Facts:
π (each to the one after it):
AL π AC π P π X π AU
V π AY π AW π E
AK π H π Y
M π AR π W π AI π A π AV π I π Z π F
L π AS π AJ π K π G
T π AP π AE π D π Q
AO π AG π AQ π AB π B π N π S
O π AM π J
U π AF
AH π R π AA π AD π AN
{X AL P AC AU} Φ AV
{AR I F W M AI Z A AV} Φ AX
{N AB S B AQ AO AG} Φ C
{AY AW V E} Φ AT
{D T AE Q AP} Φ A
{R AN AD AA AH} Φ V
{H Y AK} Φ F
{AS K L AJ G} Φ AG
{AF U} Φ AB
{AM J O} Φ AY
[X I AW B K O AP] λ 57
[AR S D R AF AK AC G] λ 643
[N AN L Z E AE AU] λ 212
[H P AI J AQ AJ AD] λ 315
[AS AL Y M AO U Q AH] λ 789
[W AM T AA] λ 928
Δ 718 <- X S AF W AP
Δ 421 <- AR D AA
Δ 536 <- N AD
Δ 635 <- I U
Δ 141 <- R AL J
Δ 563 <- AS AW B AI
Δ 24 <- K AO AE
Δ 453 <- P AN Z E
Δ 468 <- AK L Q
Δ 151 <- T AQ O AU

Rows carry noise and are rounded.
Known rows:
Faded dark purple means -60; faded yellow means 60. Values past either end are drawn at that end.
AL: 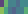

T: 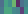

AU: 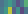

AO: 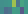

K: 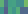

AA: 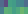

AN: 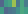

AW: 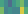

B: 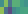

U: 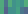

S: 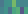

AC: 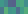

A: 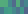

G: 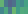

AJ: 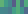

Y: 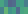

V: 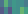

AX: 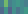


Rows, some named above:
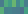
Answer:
Z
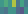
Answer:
AE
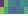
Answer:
AL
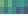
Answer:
Q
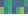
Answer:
J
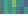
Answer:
AP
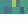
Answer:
AO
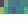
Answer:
AL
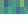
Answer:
I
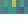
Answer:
AE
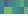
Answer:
X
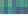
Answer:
AK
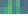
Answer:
AR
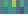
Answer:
AE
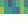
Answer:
AI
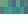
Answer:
A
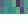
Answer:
AQ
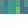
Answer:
AF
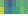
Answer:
AS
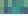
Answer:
L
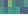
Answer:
N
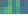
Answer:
AR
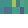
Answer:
AO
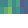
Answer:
D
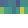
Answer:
R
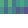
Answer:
AK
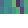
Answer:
AQ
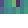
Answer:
O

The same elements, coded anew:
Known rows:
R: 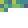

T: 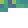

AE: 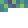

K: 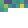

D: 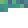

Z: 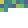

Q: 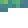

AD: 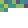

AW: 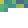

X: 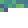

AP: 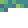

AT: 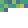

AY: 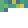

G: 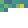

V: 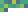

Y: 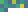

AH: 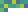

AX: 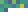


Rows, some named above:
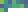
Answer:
AL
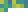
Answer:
J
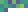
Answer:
A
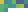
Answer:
AW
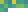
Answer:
O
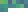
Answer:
D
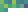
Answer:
AA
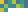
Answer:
AN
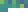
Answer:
AR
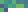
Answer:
X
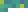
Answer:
U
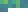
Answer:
Q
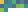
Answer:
P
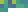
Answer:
T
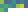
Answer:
N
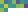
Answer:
AD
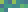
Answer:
AU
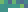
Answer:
AR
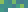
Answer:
I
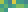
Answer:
O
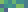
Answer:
W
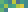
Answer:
AM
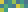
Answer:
E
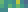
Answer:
L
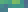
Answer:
AK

